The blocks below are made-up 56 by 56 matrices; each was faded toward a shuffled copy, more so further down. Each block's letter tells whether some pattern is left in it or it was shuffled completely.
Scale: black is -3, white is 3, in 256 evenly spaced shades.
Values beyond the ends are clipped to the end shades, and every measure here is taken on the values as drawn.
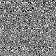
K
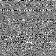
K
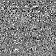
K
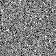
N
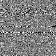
K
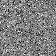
N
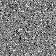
N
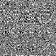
K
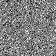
N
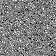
N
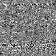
K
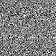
K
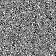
N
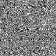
K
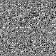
K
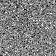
N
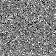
N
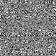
K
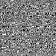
K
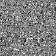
K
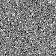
N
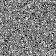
N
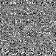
K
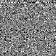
K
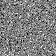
N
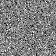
N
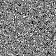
N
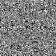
K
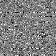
K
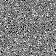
N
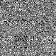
K
